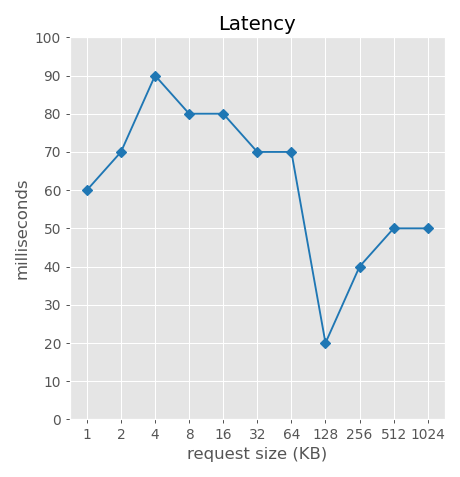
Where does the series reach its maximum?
4
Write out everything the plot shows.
Title: Latency
x-axis: request size (KB), ticks 1 2 4 8 16 32 64 128 256 512 1024
y-axis: milliseconds, ticks 0 10 20 30 40 50 60 70 80 90 100
Values:
60 70 90 80 80 70 70 20 40 50 50
